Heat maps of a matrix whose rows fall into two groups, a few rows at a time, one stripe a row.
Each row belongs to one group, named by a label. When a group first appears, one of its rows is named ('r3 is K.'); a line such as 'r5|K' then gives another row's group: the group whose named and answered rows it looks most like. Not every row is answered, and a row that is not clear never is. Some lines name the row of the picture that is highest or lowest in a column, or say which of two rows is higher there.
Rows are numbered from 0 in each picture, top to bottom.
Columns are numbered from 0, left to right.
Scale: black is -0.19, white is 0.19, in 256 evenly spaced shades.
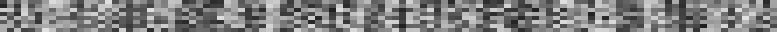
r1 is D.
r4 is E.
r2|E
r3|D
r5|D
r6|E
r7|D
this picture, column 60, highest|4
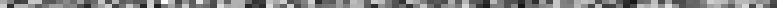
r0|E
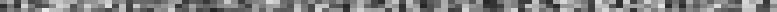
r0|D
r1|D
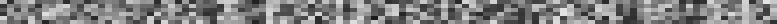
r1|D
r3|D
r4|E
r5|E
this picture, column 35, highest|3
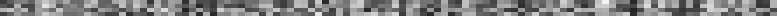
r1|D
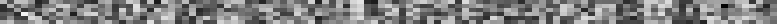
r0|E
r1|D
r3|D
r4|E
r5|E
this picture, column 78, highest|2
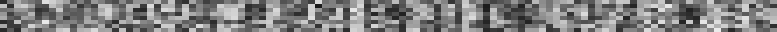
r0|D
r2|E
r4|E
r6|E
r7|D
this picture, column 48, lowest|0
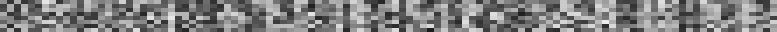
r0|D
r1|D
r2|D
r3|E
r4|E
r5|D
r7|D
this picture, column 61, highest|6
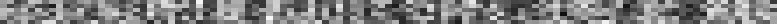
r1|E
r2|E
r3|E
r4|E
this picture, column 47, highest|5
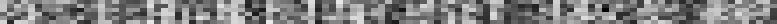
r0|E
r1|E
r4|E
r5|E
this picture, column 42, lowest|0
